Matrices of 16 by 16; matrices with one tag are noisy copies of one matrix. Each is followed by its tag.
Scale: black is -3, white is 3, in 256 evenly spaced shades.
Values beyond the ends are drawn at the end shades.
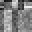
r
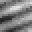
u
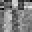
r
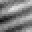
u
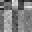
r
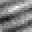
u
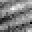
u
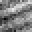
u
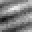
u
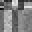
r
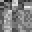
r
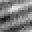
u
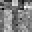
r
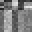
r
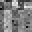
r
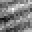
u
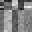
r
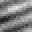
u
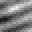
u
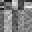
r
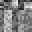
r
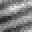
u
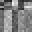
r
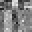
r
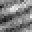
u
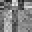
r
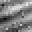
u
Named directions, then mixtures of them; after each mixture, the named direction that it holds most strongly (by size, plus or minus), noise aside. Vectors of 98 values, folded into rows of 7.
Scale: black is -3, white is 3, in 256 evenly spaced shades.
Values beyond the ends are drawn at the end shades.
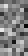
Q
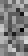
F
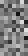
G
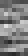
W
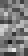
W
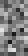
F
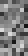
Q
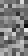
G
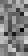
F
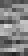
W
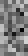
F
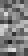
W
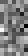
F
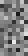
G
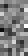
Q
